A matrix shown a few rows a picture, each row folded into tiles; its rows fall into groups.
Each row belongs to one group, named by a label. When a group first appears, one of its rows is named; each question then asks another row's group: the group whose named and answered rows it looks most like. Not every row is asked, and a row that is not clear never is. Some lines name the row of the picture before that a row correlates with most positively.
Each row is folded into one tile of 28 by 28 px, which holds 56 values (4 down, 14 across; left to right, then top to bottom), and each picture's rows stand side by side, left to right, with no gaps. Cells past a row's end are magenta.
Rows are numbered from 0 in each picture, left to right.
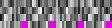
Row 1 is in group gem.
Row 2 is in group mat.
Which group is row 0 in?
gem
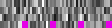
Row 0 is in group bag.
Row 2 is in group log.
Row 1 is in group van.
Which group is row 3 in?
gem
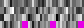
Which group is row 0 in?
gem
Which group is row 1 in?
gem
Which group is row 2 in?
gem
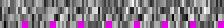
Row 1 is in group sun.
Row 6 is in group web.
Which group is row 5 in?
gem
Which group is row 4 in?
mat
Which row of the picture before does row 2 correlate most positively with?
2
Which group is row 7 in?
log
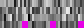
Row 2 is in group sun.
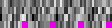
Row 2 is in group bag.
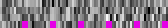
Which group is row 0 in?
mat
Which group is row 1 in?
log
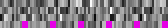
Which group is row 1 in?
gem
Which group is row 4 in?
gem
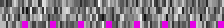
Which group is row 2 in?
sun
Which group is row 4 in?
bag
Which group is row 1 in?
van
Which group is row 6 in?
sun
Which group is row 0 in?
web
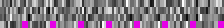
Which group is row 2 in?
gem
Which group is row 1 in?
log
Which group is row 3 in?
bag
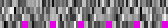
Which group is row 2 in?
web
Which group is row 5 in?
web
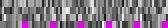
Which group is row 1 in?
log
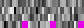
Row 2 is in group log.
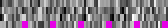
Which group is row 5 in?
van
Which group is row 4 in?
bag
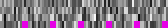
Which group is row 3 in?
log
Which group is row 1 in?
sun
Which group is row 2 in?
web
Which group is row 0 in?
log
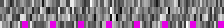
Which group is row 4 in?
mat
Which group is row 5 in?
gem
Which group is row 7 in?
log
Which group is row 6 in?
bag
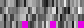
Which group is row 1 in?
bag
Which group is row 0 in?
sun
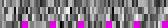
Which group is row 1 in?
gem
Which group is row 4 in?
web
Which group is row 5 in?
bag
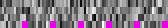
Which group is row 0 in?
web
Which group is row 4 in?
sun
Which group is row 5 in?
mat
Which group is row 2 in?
log
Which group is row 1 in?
bag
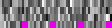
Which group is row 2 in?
van
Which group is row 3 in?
sun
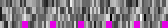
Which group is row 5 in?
mat
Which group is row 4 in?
bag
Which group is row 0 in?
web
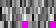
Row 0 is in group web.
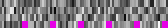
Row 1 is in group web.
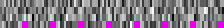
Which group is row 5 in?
mat
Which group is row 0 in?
log
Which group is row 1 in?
sun
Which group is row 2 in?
mat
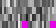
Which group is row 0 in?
van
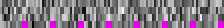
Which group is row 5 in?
log
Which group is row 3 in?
web
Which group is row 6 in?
bag
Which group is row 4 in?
sun
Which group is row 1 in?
log
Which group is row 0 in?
mat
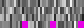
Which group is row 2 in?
van
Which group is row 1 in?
mat
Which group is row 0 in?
sun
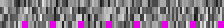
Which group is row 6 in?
van
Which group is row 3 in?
sun
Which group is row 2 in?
web
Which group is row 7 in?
bag
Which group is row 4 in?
log
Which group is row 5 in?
gem
